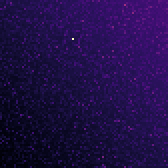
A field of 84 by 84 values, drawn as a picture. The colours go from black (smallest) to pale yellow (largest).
The bottom left is the ninth with the lowest average. The ninth with the highest average is the top right. The values are skewed, with a long tail toward high values. On average the colour sits 10% of the way up the scale. The grain is fine, like static. The field climbs toward the top right. The halves do not mirror each other.
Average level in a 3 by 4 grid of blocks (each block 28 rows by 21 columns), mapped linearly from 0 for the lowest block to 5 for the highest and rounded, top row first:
2 3 4 5
1 2 3 4
0 1 2 3
